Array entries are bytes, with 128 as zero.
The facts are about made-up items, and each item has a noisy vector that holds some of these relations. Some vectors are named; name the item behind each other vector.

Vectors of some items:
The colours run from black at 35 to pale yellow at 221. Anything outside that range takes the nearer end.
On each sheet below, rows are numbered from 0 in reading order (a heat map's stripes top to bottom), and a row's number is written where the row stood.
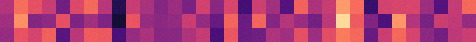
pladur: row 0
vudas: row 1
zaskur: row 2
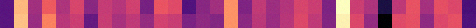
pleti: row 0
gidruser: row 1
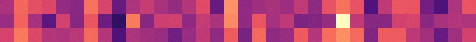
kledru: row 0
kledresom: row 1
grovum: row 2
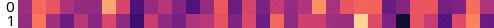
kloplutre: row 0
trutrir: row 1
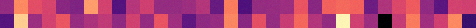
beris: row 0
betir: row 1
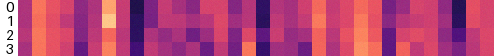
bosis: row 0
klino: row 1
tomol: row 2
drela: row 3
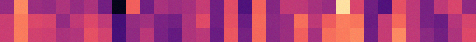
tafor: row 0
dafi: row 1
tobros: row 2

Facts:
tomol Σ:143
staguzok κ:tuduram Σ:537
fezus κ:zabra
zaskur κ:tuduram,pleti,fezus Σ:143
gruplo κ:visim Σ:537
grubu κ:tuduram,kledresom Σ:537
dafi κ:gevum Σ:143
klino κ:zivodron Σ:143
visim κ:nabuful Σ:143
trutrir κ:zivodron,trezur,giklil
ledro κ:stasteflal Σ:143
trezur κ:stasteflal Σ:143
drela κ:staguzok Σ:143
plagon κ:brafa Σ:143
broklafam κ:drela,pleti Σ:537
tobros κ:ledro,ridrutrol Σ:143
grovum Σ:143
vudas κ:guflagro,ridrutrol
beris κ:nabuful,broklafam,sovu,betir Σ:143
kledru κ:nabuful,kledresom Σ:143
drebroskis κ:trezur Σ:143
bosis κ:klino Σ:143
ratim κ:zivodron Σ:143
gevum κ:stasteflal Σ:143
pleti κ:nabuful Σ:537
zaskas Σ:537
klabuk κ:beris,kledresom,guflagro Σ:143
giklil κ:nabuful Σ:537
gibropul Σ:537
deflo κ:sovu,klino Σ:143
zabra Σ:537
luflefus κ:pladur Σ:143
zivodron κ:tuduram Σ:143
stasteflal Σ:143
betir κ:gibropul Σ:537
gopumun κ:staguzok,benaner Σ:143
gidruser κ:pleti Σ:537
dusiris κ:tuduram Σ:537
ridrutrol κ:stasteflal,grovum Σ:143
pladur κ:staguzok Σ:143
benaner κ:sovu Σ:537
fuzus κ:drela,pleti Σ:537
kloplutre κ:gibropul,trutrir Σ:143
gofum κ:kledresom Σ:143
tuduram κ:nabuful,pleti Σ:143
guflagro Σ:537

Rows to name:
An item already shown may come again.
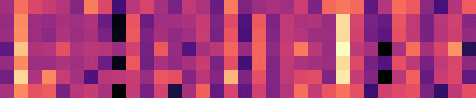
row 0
klabuk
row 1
tafor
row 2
tafor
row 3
gibropul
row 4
tafor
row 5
gruplo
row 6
plagon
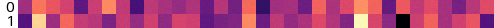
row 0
drela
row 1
broklafam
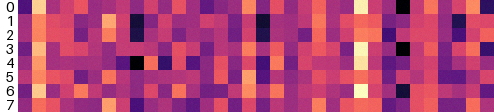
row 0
betir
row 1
deflo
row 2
gopumun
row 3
giklil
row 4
brafa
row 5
visim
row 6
guflagro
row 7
kloplutre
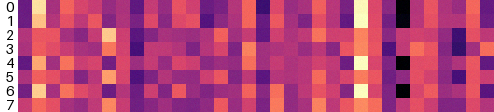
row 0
benaner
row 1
staguzok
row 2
zivodron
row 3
gofum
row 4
dusiris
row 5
ratim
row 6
zaskas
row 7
trezur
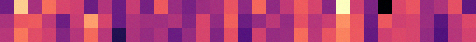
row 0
zaskas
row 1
tuduram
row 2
tomol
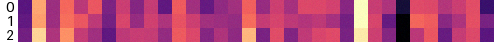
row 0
zabra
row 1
grubu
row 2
gruplo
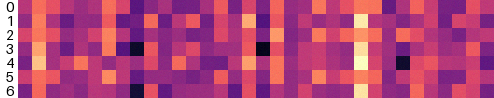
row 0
drebroskis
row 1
nabuful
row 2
stasteflal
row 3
sovu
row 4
guflagro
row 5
trezur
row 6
fezus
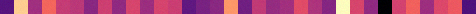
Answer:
broklafam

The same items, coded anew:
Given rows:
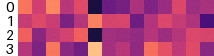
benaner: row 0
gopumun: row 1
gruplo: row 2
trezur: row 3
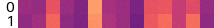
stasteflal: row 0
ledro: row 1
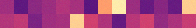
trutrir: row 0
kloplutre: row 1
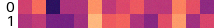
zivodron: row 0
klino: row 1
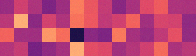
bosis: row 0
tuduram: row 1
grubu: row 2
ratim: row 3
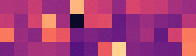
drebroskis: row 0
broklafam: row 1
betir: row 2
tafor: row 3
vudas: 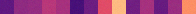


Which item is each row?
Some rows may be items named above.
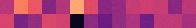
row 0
beris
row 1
zabra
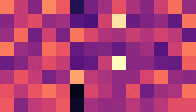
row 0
dusiris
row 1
sovu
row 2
zaskur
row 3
betir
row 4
kledresom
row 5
deflo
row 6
pleti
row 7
gruplo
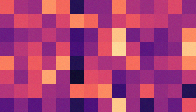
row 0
grubu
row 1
kledru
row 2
vudas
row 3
nabuful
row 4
giklil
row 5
broklafam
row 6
drela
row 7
fezus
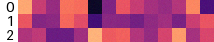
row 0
staguzok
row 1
gibropul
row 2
klino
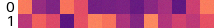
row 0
betir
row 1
visim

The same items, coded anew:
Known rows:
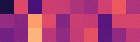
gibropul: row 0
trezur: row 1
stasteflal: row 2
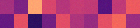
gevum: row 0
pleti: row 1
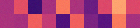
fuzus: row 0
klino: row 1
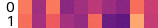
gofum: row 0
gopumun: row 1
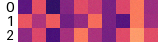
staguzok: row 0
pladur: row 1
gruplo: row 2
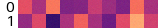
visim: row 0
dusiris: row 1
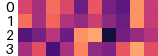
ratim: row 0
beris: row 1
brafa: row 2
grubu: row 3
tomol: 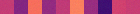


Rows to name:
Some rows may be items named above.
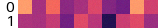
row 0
zaskur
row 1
fezus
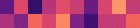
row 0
benaner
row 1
vudas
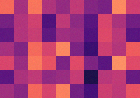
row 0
beris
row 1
kledresom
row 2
nabuful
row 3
vudas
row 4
kloplutre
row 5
sovu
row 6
vudas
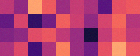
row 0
drebroskis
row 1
zabra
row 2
trutrir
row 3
grubu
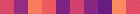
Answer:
kloplutre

